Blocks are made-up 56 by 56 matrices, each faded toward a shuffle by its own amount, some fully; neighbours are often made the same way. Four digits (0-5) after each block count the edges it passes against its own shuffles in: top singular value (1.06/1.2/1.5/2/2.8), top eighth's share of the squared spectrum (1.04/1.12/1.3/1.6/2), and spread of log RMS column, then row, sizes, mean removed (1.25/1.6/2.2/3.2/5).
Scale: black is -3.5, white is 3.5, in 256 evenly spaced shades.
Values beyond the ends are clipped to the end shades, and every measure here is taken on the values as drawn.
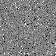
0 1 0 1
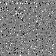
1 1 1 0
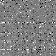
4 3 1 2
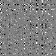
3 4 2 2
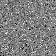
2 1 0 0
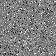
0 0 0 0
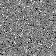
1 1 0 0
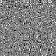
4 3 2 2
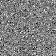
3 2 0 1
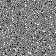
0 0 0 0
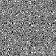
3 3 1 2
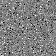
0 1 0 0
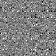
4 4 2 2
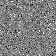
0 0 0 0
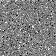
0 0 0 0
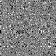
3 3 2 2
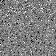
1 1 0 0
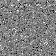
2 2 0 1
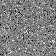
0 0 0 0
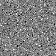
3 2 0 1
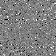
3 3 0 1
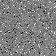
1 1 0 0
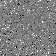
0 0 0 0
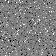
0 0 0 0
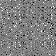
3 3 1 2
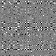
4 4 2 3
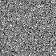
0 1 0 0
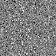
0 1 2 0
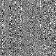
1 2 3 0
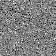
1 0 1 0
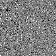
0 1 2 0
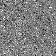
0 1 1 0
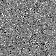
0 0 0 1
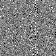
1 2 2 0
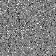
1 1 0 0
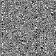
1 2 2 0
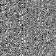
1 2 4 0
